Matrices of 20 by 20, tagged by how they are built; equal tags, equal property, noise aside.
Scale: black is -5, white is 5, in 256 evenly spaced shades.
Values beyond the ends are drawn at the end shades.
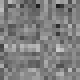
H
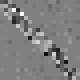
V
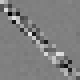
V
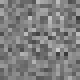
H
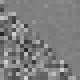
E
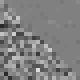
E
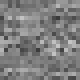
H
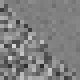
E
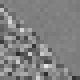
E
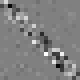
V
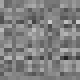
H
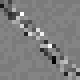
V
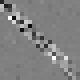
V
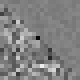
E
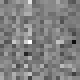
H
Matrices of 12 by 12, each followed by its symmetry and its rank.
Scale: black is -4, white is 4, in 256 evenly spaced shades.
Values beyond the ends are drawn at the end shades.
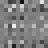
neither, rank two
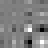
symmetric, rank one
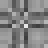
symmetric, rank two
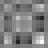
symmetric, rank one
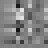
neither, rank two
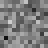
neither, full rank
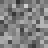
neither, full rank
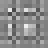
symmetric, rank two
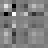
symmetric, rank one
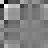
symmetric, rank one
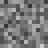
neither, full rank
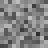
neither, full rank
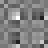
symmetric, rank two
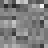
neither, rank two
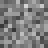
neither, full rank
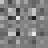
symmetric, rank two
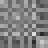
symmetric, rank two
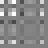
symmetric, rank one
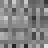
neither, rank two
